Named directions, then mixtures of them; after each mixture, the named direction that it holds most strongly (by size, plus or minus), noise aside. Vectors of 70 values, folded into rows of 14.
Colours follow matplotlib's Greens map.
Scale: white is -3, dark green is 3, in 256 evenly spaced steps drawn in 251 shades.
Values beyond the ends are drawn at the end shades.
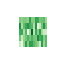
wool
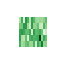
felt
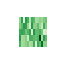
felt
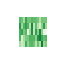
wool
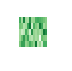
felt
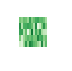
wool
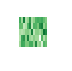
felt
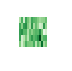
felt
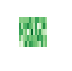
wool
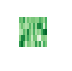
wool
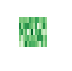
wool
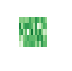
wool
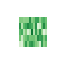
wool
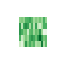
wool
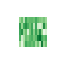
wool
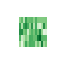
wool
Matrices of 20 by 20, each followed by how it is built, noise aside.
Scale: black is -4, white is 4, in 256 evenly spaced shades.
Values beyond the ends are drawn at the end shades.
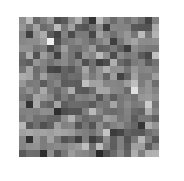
noise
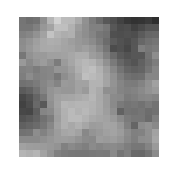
smooth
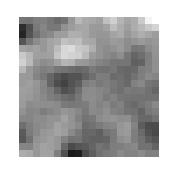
smooth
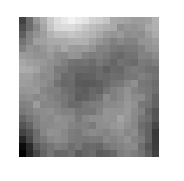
smooth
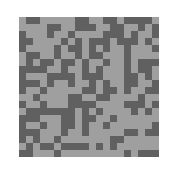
noise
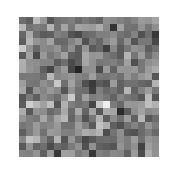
noise
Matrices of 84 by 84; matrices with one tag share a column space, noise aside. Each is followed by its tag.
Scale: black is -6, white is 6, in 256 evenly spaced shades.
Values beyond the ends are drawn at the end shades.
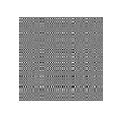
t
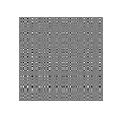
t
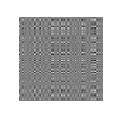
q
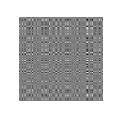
q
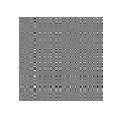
t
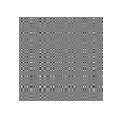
t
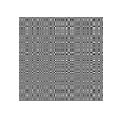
q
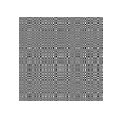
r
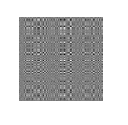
q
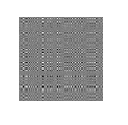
t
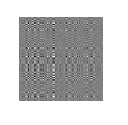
r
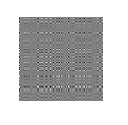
t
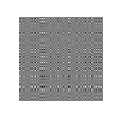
t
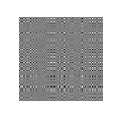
t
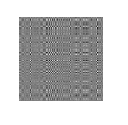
q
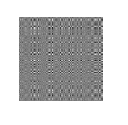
q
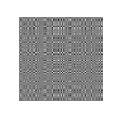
q
